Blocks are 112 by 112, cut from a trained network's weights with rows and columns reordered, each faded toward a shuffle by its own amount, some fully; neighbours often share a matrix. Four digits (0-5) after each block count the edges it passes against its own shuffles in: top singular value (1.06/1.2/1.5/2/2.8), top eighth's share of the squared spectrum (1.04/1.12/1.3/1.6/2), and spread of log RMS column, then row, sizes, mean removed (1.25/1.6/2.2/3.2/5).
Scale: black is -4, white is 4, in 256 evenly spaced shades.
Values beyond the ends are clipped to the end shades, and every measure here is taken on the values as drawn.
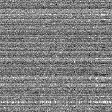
5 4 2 3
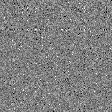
3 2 1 1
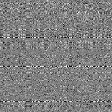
5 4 0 4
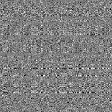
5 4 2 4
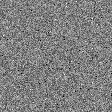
2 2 0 0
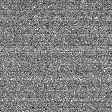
3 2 0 1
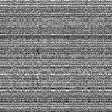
5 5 2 4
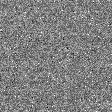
1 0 0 0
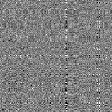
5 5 3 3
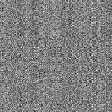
4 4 1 2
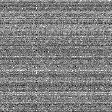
5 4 2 3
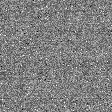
1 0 0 0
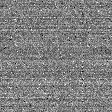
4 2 1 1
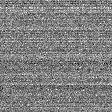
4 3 1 3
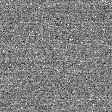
2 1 0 0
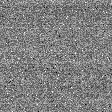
2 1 0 0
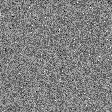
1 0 0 0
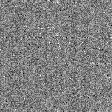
3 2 0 1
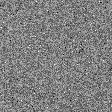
1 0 0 0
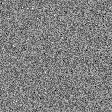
2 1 0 0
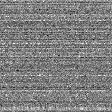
5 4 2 3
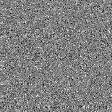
3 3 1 2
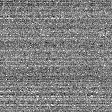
4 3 1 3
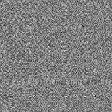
4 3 1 2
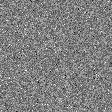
0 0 0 0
